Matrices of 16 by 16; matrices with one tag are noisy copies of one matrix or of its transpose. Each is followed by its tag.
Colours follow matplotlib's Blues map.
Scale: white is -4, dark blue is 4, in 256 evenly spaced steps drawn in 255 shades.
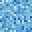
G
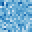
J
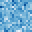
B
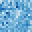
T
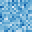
B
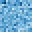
J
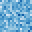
G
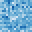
T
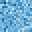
J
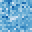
T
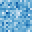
T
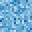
G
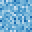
G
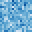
B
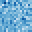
J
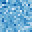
J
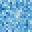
T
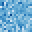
J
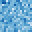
J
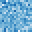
J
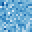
J
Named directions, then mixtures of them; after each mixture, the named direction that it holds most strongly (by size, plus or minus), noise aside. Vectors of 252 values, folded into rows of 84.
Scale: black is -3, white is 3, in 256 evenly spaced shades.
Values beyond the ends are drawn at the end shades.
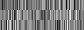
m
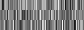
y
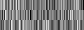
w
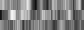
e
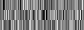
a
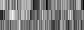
e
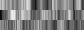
e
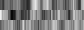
e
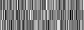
w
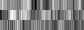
e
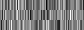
w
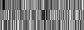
a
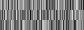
w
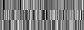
a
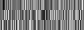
a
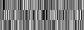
a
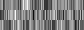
a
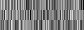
w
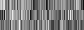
w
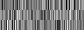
m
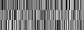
m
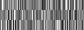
m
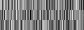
w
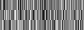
a
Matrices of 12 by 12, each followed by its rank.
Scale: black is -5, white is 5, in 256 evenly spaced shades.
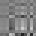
one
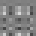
one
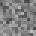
full rank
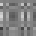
one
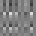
one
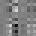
one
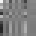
one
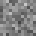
full rank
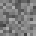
full rank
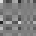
one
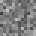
full rank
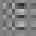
one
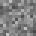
full rank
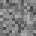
full rank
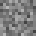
full rank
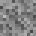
full rank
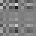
one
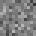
full rank
